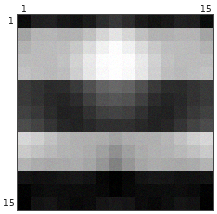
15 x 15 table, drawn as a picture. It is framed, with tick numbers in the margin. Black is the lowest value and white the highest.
Stripes: horizontal, repeating 2 times. Lone odd cells: none. Mirror symmetry: left to right. Ninth with the highest average: top middle. Histogram: two levels.
